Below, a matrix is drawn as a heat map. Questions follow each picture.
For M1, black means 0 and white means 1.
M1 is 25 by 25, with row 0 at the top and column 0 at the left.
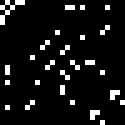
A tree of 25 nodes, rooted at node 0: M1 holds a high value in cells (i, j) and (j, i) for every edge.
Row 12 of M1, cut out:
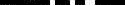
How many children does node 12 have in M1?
3
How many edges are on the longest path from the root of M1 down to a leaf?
6
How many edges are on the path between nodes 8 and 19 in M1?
8
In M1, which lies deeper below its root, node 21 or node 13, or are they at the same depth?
the same depth
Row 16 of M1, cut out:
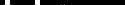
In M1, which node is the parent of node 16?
1
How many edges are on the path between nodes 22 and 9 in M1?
6
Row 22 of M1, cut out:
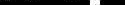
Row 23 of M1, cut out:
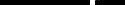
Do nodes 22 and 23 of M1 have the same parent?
yes
